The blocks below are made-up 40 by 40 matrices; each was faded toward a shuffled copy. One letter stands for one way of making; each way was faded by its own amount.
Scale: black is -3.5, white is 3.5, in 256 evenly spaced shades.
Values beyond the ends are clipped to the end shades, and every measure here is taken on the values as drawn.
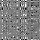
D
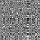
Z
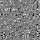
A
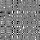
D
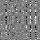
D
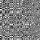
Z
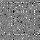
A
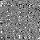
A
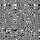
A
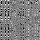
D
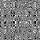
Z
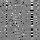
D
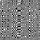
D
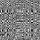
Z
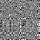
Z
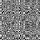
Z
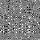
A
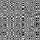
D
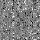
A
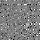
A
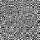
Z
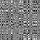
D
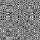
Z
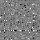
A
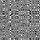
D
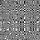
D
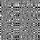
D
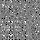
A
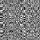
Z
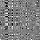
D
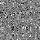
A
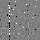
D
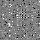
A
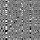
D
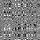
Z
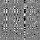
D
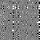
D
